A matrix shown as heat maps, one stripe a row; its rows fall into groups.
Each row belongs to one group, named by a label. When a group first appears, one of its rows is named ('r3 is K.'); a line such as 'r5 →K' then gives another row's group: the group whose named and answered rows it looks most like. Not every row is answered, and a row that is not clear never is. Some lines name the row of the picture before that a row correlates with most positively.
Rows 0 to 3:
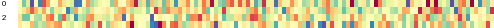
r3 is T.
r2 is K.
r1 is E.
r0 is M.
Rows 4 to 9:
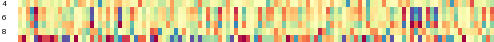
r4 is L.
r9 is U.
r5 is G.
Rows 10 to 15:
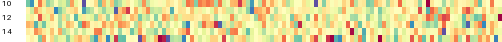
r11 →K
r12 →E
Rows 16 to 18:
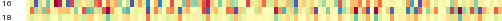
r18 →L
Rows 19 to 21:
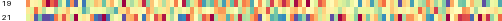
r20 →K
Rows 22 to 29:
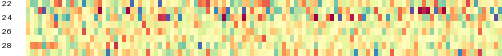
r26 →U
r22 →K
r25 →M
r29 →L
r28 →U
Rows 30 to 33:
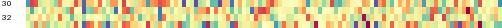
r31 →K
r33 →L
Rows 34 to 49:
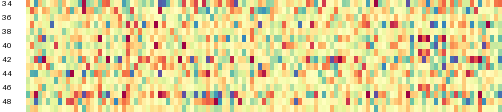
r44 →K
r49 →L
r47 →L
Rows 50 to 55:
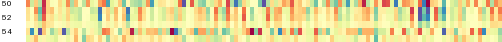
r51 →G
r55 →L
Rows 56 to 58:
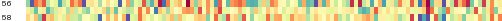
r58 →G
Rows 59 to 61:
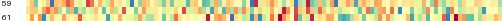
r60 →M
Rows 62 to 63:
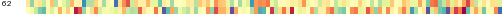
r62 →K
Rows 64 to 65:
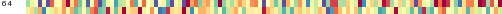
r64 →M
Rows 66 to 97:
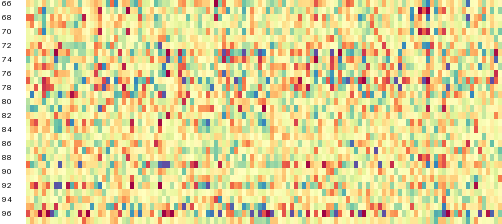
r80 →T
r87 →L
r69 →U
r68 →U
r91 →E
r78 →M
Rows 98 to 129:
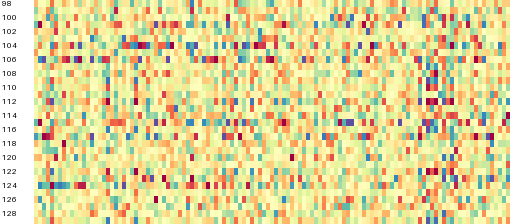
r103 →K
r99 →T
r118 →M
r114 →E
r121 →E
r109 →G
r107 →G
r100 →M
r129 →G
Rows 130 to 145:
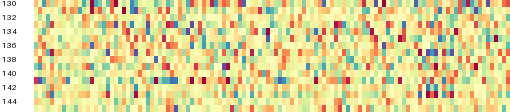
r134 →E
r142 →G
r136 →L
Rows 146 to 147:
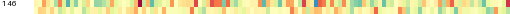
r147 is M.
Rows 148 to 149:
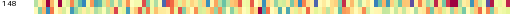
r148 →E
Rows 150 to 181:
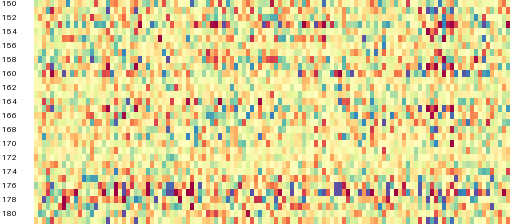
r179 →M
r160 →M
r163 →T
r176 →T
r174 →E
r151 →G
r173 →M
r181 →G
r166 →U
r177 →T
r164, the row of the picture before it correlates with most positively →149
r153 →E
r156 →L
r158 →K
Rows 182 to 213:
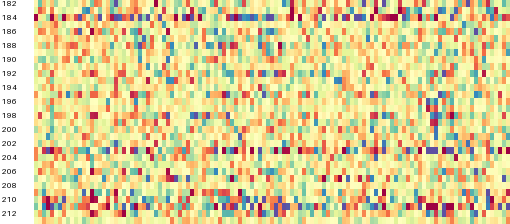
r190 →K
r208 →K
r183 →M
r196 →G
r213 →E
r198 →U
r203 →G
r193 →T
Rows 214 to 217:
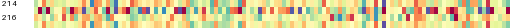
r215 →E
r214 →L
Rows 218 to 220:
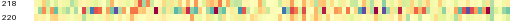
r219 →L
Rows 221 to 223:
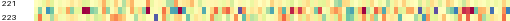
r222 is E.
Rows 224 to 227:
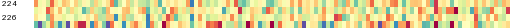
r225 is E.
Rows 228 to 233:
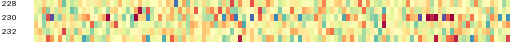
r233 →E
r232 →M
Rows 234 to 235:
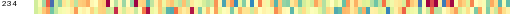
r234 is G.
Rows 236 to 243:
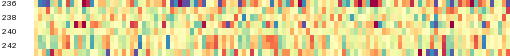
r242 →K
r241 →K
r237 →E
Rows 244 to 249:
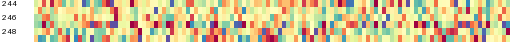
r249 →K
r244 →M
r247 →L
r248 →E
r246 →T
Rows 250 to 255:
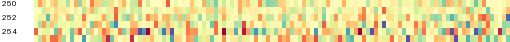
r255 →M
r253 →L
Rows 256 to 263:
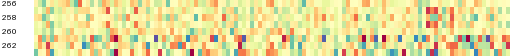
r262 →E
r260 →U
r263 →T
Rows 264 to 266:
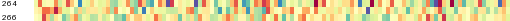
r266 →K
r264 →U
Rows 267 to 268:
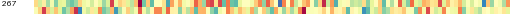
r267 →E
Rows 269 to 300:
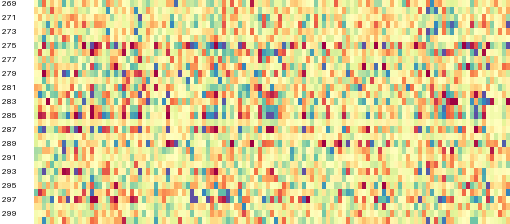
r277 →E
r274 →K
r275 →L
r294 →K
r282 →K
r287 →K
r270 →G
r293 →K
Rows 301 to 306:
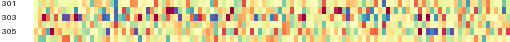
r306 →K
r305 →G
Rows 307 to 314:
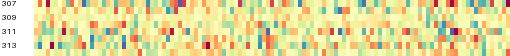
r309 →G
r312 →K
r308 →T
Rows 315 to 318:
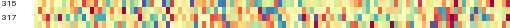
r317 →E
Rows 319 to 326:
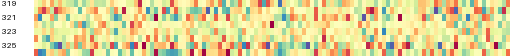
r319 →E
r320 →U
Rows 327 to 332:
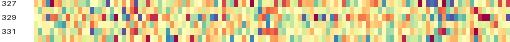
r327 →G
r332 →T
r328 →K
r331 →K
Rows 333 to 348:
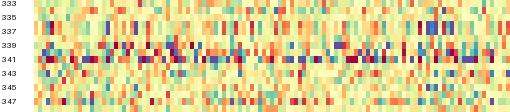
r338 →T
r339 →T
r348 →K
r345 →G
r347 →M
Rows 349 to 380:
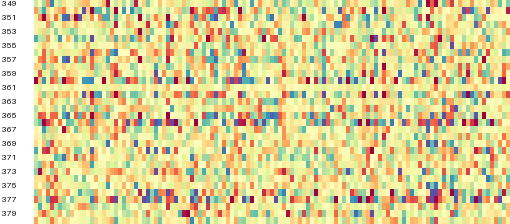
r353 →E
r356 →L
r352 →T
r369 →G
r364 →M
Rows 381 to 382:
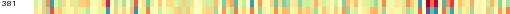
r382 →G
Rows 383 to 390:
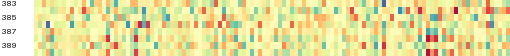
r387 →G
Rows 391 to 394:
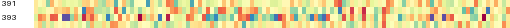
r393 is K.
